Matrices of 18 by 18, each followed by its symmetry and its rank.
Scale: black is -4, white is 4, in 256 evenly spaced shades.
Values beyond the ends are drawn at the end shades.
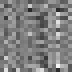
neither, rank three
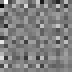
antisymmetric, rank two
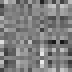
antisymmetric, rank two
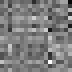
neither, rank three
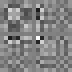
symmetric, rank two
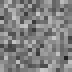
neither, full rank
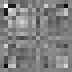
symmetric, rank two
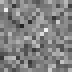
neither, full rank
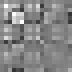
symmetric, rank two
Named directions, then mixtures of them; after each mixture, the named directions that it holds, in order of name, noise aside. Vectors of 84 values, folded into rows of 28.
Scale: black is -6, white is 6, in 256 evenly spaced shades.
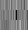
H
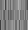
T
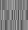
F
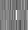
H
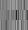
F, H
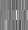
F, H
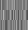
F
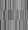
T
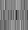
H, T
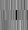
H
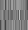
F, T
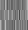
F, T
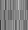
T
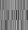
F, H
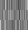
T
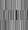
H, T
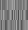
F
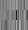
F, H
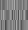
F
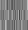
F, T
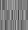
F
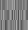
F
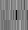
H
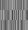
F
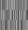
F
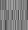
F, T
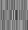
F, H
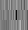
H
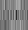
H, T
